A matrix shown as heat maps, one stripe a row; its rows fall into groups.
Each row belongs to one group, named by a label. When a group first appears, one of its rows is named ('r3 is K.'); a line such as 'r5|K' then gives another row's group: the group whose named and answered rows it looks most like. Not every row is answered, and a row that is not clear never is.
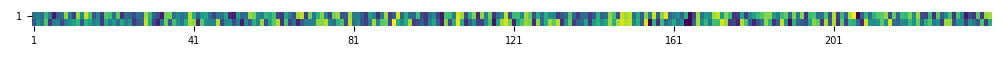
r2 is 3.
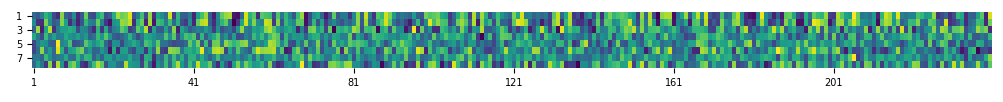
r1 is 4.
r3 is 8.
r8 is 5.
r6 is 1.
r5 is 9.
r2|4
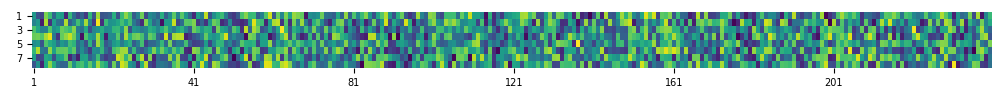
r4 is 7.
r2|3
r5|4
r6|7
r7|4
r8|8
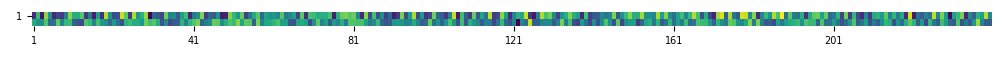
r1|8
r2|9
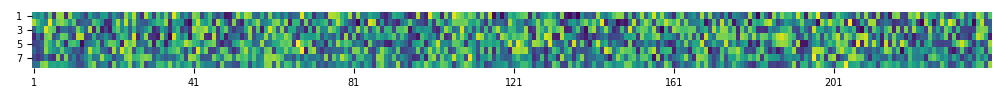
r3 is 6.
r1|5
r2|7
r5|5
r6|4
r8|4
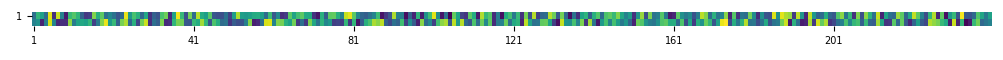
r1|5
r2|8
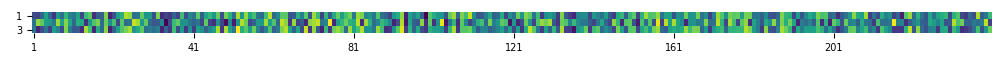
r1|9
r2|8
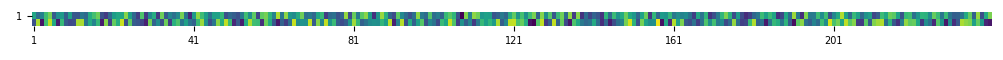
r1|4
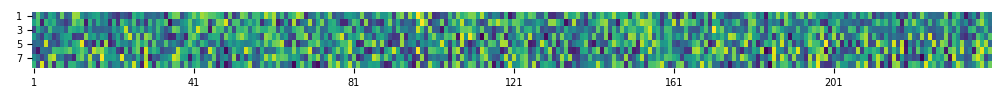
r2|6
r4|9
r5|8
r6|5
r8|5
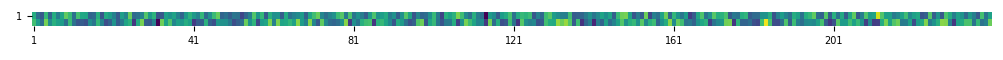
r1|3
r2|4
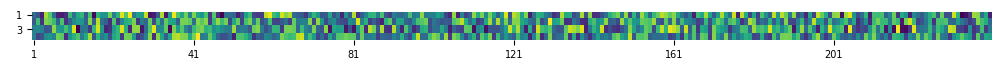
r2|6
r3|7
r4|5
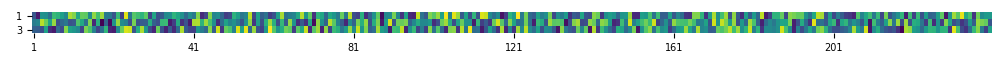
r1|5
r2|6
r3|9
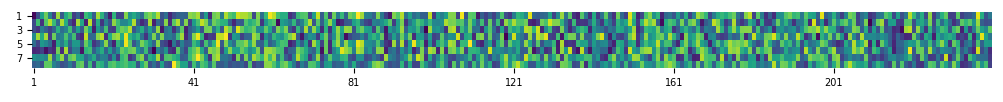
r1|9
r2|6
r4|7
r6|9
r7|1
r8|8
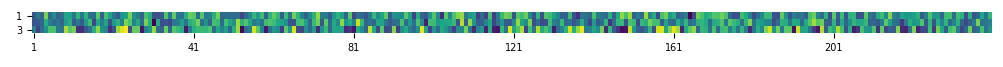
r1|3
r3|7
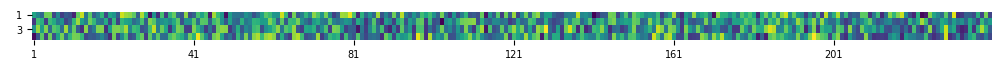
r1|8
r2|1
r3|7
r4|1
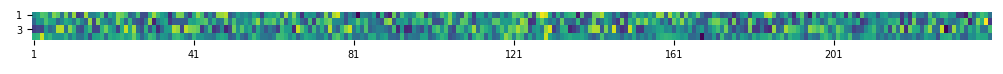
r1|7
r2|6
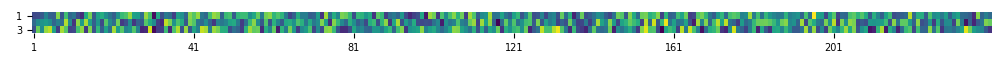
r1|9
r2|3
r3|6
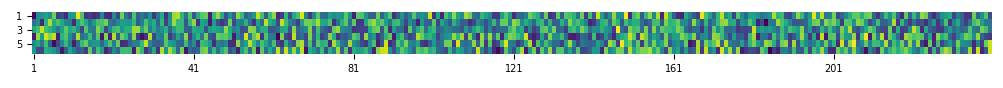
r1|1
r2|8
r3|7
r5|3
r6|4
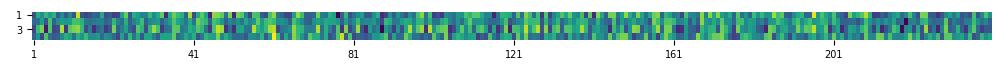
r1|1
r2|1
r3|1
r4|3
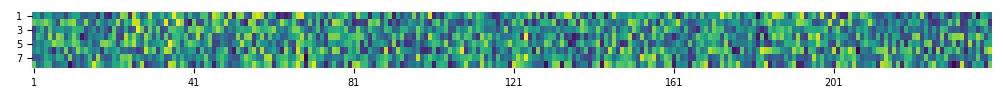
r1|1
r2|7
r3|1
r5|5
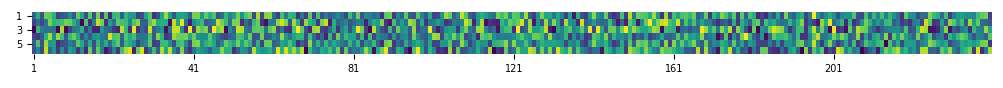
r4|5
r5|6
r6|4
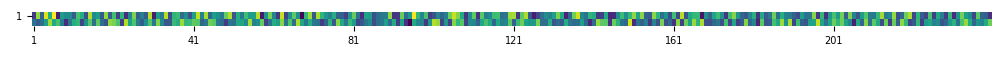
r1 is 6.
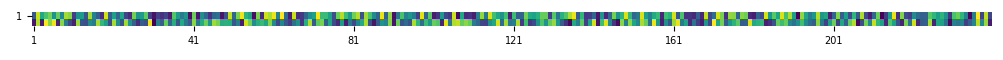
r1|8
